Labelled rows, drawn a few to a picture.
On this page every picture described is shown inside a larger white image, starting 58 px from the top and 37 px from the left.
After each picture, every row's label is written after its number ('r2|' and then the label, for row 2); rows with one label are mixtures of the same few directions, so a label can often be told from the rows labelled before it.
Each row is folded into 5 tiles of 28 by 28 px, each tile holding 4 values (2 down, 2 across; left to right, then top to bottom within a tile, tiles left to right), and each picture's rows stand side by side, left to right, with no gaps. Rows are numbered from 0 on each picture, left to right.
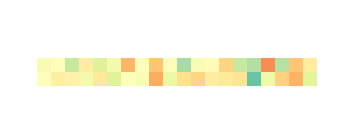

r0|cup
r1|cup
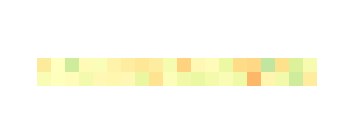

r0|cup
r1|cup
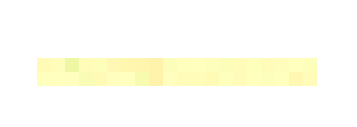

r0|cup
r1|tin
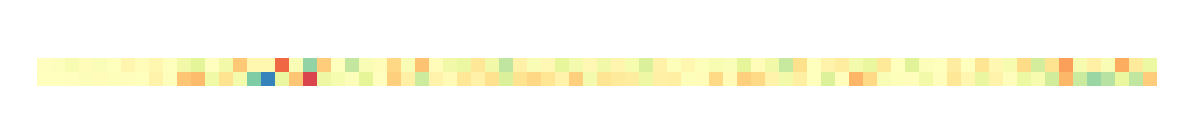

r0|cup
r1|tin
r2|cup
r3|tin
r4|tin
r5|tin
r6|cup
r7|tin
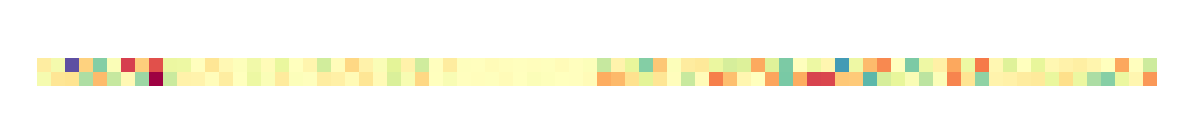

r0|cup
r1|cup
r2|cup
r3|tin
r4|tin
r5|tin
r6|cup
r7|tin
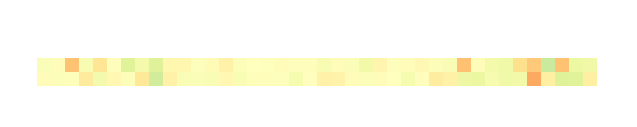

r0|cup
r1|tin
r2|tin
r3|cup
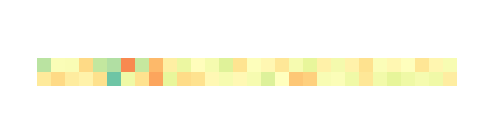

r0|cup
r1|tin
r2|tin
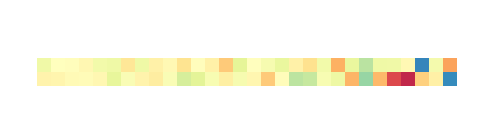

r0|cup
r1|tin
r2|tin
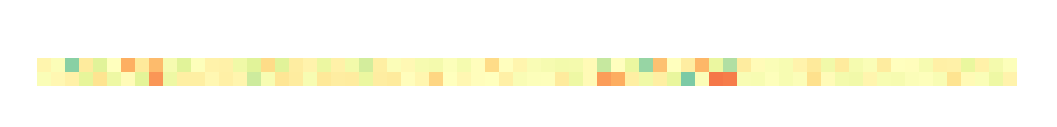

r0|cup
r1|cup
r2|tin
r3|cup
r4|tin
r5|cup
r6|cup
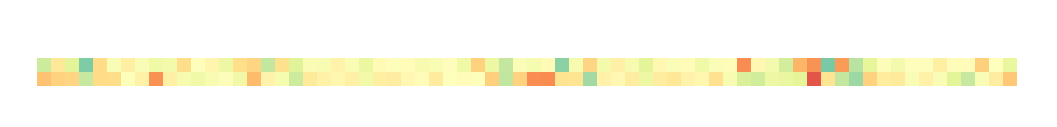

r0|tin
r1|cup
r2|tin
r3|tin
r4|tin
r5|cup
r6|tin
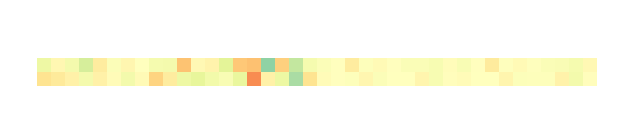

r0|tin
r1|cup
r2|cup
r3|cup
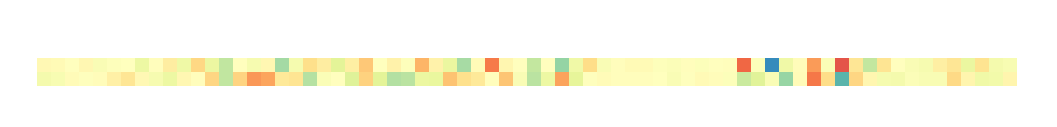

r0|tin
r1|tin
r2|tin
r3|cup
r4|cup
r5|cup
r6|cup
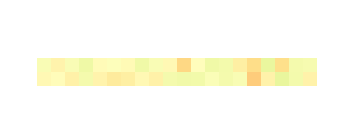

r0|tin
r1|cup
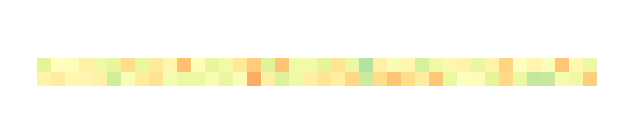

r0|cup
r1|cup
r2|tin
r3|tin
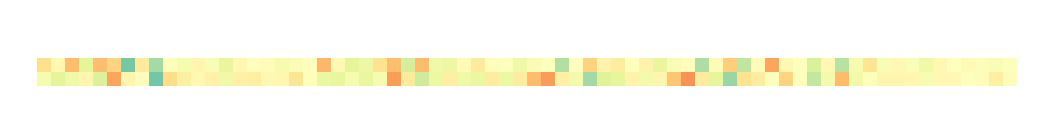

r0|cup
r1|tin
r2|cup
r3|tin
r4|tin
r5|cup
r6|tin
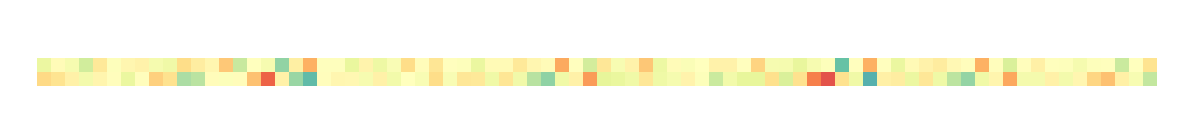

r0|tin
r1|tin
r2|cup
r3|tin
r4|tin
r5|tin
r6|tin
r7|tin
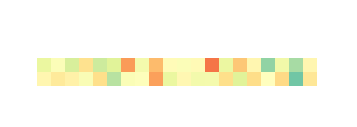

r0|cup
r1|cup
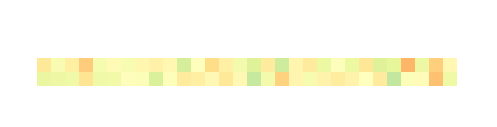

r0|tin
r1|cup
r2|cup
